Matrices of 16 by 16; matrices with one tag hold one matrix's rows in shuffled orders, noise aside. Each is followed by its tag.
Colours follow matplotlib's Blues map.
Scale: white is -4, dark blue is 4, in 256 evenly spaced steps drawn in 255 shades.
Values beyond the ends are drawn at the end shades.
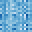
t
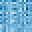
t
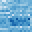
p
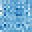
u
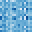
t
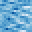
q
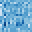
u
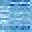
p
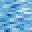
q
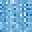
t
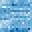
p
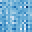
t
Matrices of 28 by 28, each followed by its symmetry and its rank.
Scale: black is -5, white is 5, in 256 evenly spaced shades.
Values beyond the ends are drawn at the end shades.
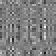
neither, rank three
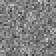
neither, full rank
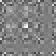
symmetric, rank three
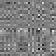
neither, rank three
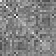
symmetric, rank five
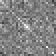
symmetric, rank five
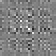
symmetric, rank three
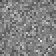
symmetric, full rank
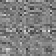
neither, rank five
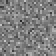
symmetric, full rank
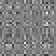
neither, rank three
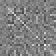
symmetric, rank five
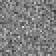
neither, full rank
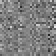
neither, rank five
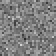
neither, full rank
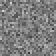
symmetric, full rank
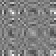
symmetric, rank three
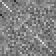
symmetric, full rank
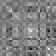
symmetric, rank three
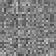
neither, rank five
